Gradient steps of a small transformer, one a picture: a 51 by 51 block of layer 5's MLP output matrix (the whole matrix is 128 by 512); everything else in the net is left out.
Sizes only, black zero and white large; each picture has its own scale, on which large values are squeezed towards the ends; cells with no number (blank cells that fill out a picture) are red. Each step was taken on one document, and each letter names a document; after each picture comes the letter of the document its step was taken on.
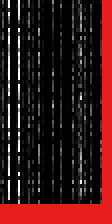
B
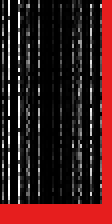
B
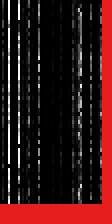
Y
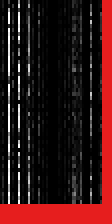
Y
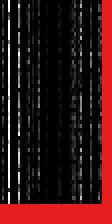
Y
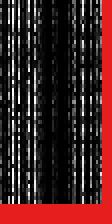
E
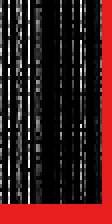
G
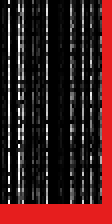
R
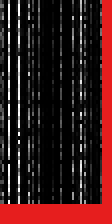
B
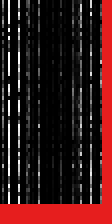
Y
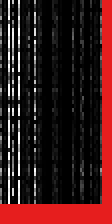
E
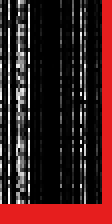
G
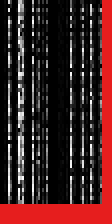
R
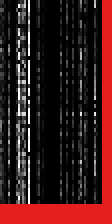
G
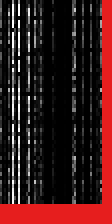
E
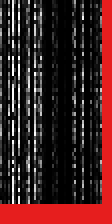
E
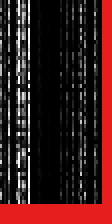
G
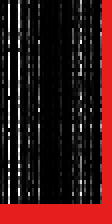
B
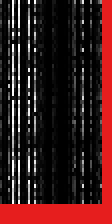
E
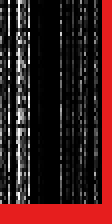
G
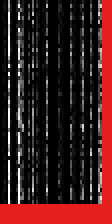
R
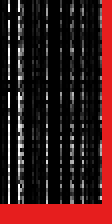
R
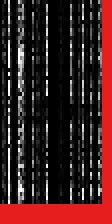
R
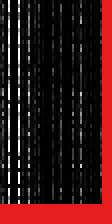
B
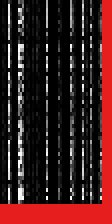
R
